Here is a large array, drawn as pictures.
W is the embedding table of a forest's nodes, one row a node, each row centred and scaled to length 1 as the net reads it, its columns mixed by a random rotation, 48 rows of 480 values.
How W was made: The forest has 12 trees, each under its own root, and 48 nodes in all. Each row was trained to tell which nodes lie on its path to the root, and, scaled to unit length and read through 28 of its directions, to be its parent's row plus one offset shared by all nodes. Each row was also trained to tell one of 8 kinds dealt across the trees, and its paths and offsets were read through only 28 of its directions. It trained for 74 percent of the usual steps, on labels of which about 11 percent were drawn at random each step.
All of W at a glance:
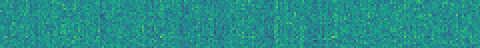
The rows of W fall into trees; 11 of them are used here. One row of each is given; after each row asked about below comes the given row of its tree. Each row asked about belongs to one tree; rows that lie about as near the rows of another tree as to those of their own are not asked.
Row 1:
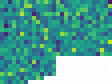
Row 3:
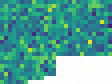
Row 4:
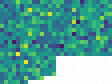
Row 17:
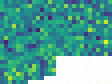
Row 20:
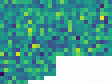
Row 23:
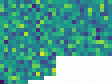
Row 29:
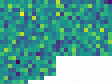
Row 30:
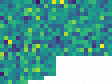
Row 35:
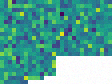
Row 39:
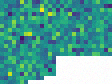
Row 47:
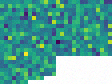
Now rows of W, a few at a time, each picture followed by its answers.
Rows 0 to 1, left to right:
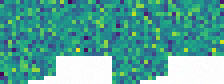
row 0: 17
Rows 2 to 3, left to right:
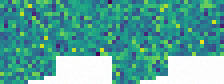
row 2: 1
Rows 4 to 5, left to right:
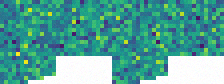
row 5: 29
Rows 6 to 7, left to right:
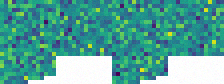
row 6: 35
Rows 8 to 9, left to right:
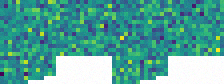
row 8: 35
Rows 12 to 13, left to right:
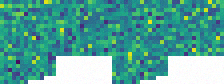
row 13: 4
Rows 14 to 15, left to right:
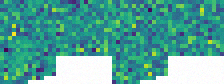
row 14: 17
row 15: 23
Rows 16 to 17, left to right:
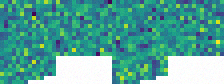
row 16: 1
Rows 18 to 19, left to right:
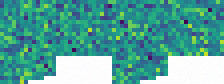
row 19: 20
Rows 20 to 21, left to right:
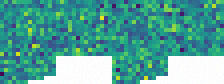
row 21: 3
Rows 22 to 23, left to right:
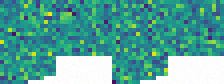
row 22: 4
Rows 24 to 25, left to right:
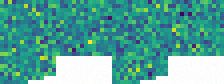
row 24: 35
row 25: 30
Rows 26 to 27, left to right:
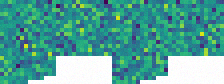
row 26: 30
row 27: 29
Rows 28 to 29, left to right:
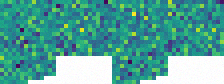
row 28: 30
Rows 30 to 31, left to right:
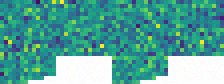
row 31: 30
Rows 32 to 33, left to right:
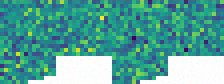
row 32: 20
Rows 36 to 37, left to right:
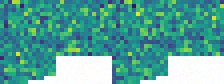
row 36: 1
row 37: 1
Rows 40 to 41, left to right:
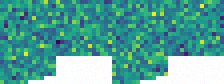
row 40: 47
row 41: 4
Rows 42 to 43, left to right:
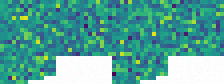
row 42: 39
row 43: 35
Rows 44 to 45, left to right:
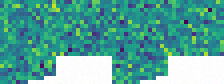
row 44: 3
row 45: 20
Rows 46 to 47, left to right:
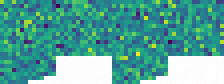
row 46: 20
